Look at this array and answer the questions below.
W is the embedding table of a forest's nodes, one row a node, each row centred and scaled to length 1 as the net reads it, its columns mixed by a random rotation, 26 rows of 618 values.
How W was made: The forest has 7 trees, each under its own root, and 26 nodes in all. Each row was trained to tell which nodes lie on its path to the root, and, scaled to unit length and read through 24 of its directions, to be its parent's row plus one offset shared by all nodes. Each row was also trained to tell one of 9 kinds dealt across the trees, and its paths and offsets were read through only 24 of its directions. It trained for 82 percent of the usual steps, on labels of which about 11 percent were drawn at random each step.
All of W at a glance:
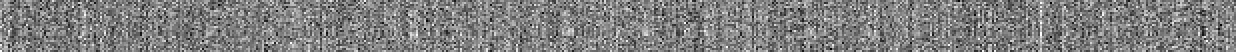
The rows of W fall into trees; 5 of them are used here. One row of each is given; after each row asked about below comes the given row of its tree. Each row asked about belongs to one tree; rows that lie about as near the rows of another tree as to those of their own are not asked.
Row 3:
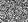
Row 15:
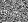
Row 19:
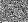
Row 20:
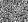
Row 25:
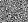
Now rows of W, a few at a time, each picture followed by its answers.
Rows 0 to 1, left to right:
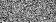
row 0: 15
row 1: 3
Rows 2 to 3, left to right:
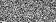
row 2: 15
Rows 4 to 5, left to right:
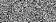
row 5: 25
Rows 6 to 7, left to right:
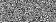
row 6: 19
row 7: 19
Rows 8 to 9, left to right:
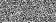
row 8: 20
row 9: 15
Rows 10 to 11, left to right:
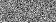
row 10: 19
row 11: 3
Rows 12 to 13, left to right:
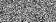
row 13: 25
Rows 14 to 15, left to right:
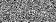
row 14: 20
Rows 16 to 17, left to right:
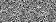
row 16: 20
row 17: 20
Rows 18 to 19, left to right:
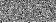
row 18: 3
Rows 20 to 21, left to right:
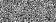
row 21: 15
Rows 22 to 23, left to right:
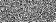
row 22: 25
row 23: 19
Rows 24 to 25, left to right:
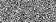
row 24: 20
